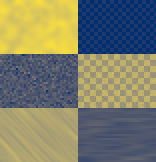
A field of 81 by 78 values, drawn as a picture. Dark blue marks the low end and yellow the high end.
The table splits into 3 rows of 2 panels. Panel 1,1: very high, blotchy, faint in contrast. Panel 1,2: very low, checkered, faint in contrast. Panel 2,1: low, fine-grained. Panel 2,2: high, checkered. Panel 3,1: high, slanting down to the right, faint in contrast. Panel 3,2: low, streaked across, faint in contrast.
